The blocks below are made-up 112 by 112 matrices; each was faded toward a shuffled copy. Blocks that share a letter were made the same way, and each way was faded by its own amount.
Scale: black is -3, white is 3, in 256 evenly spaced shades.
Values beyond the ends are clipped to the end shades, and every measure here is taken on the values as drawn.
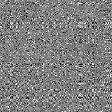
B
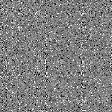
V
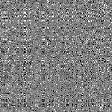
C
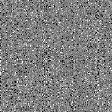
V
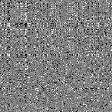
B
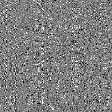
V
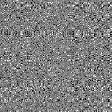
C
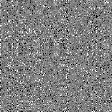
V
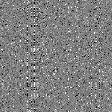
V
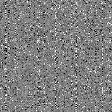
V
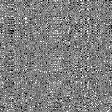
C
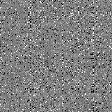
V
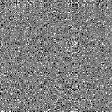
C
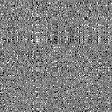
C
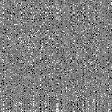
V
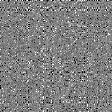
B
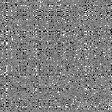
B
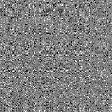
C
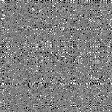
B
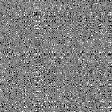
C
